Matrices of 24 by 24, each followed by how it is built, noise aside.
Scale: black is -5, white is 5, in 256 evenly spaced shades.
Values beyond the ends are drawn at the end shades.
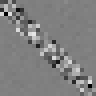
banded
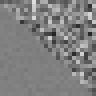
upper triangular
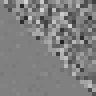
upper triangular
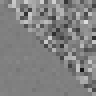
upper triangular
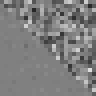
upper triangular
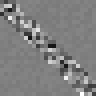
banded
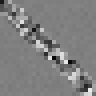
banded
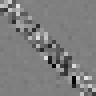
banded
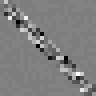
banded
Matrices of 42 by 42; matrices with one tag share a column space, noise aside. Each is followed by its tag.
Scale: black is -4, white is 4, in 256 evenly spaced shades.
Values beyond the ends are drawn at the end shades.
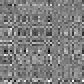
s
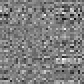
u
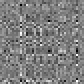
s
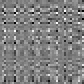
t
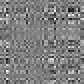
u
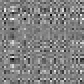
u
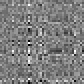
s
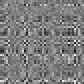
s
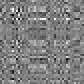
u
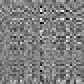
t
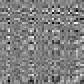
t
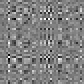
u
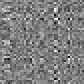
u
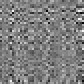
t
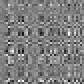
s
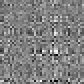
s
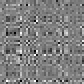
s
